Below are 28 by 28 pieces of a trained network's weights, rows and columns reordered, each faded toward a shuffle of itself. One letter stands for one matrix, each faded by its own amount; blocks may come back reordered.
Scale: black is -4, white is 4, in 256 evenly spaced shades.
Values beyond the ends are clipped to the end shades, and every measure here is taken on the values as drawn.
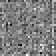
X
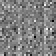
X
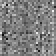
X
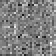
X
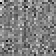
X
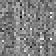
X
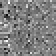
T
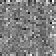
X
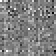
X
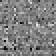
T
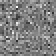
T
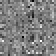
T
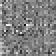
X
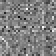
X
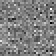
T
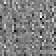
T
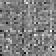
X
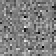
T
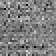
T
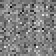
X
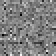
T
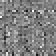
X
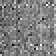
X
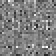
X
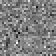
T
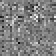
X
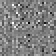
X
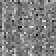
X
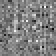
X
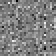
T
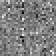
T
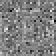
X
